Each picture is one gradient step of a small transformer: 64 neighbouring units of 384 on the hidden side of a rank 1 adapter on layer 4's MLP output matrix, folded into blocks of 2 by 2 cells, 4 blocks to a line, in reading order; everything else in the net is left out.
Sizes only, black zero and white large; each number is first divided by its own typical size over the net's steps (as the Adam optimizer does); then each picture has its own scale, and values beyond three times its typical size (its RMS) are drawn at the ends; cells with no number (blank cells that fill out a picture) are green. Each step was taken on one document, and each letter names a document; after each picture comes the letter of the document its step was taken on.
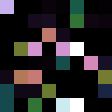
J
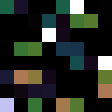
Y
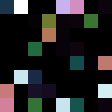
Y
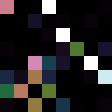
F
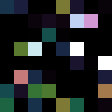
Y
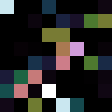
F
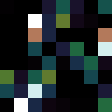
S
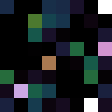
S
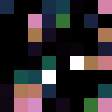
S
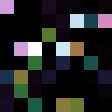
J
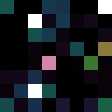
S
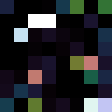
S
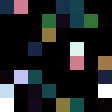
Y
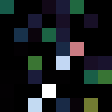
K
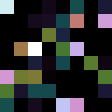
J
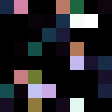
Y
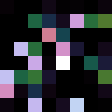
J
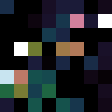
J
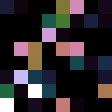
Y
